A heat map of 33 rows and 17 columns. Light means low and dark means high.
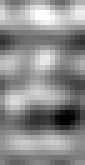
Ninth with the highest average: bottom right. Lone odd cells: none. Stripes: horizontal, repeating 4 times. Histogram: bell-shaped.
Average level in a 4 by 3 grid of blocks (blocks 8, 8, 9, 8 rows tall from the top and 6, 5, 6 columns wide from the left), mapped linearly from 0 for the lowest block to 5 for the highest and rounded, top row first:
2 0 1 / 2 1 3 / 2 3 5 / 2 2 3
